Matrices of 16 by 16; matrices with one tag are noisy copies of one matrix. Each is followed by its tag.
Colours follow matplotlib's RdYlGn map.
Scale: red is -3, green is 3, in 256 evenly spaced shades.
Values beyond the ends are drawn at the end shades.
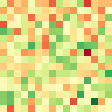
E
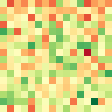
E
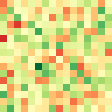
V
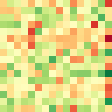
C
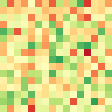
E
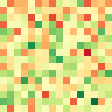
E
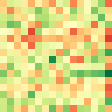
C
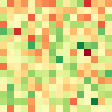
E
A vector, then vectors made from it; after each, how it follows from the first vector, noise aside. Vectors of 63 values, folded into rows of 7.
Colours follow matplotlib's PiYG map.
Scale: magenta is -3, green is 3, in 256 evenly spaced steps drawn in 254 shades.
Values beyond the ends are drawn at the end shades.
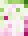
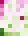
reversed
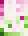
reversed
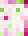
sign-scrambled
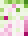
copied
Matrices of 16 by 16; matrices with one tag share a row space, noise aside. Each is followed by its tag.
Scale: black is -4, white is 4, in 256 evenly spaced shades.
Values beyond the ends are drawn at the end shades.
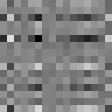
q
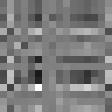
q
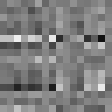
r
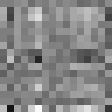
q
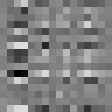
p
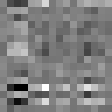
p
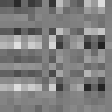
r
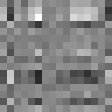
q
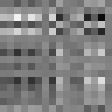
r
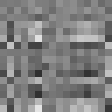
q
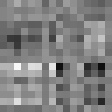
r
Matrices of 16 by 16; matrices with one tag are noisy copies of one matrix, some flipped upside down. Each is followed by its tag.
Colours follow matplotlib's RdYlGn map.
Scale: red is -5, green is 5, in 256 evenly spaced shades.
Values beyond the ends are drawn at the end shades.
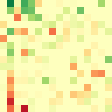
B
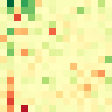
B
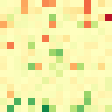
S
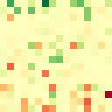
S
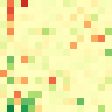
B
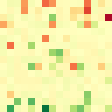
S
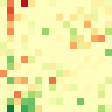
B
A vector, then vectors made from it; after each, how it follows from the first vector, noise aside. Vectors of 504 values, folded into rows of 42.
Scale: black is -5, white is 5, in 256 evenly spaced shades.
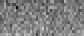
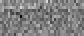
wrapped around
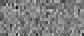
sign-scrambled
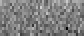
reversed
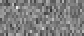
sign-scrambled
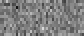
sign-scrambled
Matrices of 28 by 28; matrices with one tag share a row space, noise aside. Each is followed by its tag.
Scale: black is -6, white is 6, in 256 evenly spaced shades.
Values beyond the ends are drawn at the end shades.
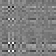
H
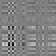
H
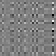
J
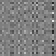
J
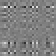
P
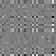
J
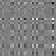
J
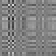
H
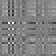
H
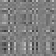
P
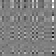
J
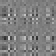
P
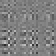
P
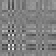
H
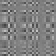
P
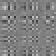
P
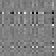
J
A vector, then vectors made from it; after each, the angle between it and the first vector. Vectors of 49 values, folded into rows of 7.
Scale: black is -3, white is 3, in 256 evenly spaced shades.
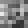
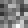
nearly opposite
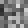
partly opposed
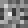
orthogonal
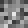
orthogonal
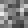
nearly parallel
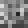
nearly parallel
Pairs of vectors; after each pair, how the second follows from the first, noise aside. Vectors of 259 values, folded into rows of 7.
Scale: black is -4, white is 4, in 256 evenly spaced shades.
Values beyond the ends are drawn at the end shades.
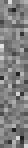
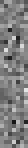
wrapped around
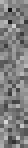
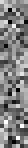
scaled up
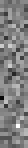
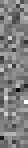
shuffled
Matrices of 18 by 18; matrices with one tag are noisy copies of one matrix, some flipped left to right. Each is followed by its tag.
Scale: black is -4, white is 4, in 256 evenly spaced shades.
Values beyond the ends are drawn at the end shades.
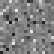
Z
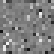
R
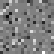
Z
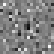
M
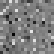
Z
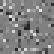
M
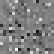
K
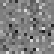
K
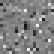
M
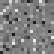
Z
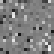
R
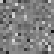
R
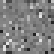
R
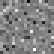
Z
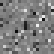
M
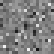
M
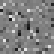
M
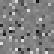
K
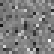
M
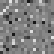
Z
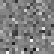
K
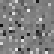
K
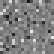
Z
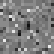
M
